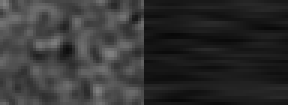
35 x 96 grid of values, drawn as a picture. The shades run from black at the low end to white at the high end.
It is made of 1 by 2 panels. Panel 1,1: low, blotchy. Panel 1,2: very low, streaked across, faint in contrast.
